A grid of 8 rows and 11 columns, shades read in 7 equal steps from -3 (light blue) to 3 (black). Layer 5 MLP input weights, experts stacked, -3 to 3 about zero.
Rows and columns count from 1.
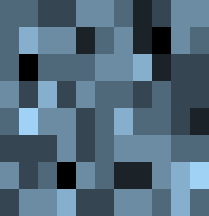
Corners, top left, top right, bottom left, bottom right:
0 -1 1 0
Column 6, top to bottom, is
-1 0 -1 0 0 0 0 1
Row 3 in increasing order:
-2 -1 -1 0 0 0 0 1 1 2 3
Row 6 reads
1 1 1 -1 1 0 -1 -1 -1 0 0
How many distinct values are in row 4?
4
